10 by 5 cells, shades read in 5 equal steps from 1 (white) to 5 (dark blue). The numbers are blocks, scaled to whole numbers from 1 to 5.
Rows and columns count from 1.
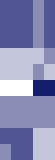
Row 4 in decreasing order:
3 2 2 2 2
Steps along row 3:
same same down up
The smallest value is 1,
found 3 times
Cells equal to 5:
2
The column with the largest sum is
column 5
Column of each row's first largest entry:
1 1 1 5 4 4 1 1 1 2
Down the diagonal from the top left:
4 4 4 2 2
